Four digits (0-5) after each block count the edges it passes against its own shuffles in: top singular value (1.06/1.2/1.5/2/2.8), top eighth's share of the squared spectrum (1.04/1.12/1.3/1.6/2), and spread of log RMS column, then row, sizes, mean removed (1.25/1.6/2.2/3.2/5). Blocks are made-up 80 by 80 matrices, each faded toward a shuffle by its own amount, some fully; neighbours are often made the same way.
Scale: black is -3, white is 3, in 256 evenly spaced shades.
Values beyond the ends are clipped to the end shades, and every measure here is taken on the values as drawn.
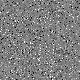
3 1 0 0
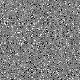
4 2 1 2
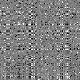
5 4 3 3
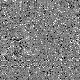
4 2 1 1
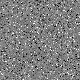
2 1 0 0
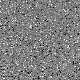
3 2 0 0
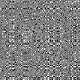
5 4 3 3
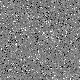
0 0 0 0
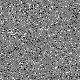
2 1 0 0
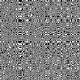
5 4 3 3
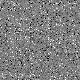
3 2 0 0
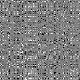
5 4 3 3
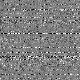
3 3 0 4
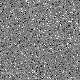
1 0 0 1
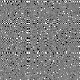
5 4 2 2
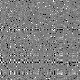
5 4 2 2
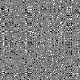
4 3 2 2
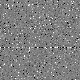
3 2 0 1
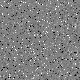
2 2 0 0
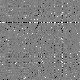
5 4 1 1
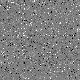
3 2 0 1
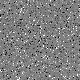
0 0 0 0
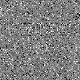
3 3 1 2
